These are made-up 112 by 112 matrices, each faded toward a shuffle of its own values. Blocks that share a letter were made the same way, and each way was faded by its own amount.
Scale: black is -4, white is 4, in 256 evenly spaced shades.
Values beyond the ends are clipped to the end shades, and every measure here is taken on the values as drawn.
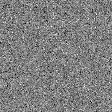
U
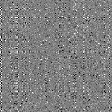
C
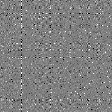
C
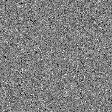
U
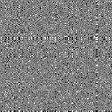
C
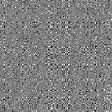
C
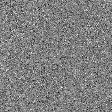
U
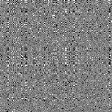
C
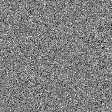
U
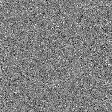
U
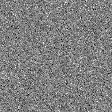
U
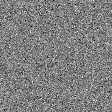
U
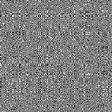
C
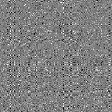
C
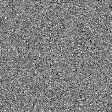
U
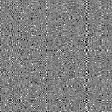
C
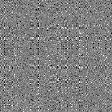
C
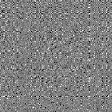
C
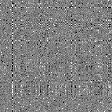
C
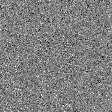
U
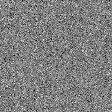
U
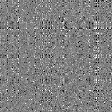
C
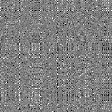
C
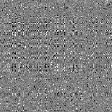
C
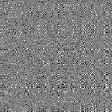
C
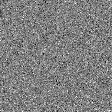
U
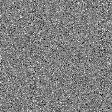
U
